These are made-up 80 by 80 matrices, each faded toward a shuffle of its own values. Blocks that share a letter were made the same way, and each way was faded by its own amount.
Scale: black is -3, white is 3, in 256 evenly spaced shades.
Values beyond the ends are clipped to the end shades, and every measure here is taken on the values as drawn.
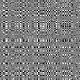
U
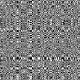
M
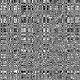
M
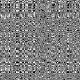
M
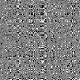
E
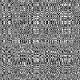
M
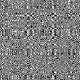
E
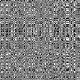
M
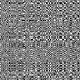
M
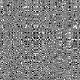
E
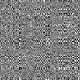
M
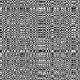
U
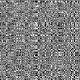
M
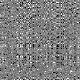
E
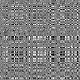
U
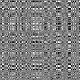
U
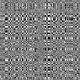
U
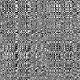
M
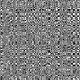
M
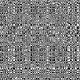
M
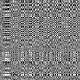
U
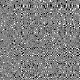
E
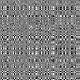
U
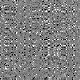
E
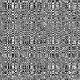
M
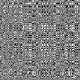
M
